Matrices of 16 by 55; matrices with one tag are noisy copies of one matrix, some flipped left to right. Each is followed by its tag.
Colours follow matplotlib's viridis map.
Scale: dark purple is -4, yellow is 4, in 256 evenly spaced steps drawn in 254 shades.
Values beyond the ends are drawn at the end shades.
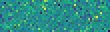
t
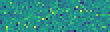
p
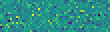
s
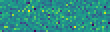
p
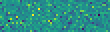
s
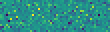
s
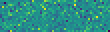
t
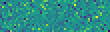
t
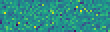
p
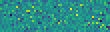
s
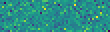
t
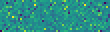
t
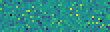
s
